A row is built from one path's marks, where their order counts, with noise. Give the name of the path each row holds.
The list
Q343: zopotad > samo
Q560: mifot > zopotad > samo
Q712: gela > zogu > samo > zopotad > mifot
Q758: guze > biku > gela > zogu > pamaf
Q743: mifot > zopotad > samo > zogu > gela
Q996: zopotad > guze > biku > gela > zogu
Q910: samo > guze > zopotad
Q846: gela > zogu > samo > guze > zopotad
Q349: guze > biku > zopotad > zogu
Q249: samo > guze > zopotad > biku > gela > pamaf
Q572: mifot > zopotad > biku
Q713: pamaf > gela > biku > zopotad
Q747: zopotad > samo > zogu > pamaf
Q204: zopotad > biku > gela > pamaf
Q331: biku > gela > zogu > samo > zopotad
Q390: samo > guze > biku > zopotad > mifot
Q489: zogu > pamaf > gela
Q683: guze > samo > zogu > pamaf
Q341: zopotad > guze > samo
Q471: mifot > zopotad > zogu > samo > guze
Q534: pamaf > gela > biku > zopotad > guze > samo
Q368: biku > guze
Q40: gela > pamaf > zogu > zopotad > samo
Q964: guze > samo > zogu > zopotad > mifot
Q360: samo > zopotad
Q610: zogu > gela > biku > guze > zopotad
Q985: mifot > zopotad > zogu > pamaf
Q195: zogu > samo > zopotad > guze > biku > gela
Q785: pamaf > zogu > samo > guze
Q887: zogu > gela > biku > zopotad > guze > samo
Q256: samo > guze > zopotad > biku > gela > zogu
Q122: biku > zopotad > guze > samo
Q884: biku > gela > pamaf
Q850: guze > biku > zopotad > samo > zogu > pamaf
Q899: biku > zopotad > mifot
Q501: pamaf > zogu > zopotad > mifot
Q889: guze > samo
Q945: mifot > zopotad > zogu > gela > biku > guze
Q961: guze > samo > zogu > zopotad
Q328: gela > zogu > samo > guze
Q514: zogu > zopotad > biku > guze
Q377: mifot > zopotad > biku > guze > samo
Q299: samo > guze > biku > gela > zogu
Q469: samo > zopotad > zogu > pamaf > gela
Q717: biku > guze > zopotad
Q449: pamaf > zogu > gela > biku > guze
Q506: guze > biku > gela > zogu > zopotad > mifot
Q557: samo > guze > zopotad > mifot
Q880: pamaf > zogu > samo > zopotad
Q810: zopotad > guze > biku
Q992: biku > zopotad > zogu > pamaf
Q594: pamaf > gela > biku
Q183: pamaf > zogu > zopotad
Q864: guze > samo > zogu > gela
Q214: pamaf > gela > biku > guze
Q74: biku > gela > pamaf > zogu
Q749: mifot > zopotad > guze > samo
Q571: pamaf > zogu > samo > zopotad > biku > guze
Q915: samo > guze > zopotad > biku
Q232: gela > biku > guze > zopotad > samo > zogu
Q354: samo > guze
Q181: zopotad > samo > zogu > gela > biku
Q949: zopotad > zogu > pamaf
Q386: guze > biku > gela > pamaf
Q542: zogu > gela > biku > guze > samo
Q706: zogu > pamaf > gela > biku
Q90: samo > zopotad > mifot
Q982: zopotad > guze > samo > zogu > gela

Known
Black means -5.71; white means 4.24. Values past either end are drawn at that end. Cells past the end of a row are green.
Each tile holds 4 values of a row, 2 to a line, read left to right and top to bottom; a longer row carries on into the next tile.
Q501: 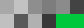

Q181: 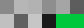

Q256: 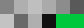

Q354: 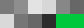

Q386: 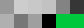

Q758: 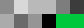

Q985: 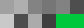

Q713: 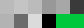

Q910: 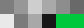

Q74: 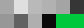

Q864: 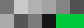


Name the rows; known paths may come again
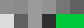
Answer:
Q749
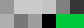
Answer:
Q386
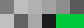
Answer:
Q195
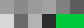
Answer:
Q572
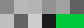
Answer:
Q181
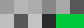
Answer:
Q469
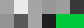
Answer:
Q706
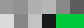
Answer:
Q899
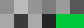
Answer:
Q712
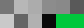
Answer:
Q982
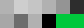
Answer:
Q214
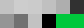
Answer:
Q884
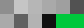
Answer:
Q331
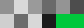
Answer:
Q949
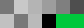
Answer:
Q996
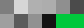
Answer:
Q542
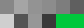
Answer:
Q471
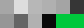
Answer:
Q74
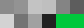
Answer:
Q390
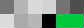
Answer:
Q717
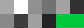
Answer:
Q489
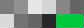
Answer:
Q354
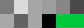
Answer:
Q610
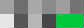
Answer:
Q90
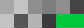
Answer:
Q501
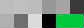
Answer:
Q713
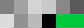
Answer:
Q122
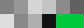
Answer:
Q915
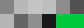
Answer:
Q299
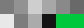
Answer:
Q910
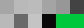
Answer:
Q534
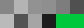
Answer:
Q945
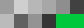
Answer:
Q785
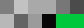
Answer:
Q506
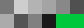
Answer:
Q864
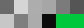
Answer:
Q514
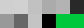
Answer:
Q594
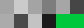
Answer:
Q40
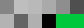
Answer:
Q232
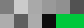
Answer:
Q887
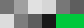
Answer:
Q889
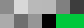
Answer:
Q758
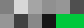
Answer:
Q328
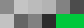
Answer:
Q683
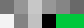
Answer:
Q341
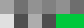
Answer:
Q560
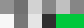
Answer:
Q360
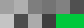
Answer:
Q985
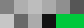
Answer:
Q256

